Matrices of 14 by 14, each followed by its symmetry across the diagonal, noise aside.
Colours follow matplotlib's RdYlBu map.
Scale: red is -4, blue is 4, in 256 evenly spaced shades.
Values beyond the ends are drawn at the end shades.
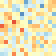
antisymmetric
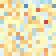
neither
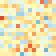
neither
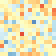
antisymmetric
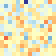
neither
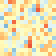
neither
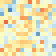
neither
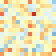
neither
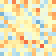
antisymmetric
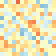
antisymmetric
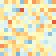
neither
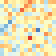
antisymmetric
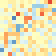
antisymmetric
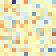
neither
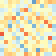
antisymmetric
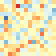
antisymmetric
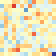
neither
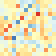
antisymmetric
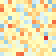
neither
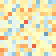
antisymmetric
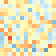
neither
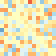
antisymmetric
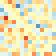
antisymmetric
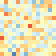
neither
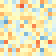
antisymmetric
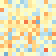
neither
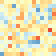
neither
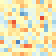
antisymmetric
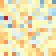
neither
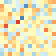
antisymmetric
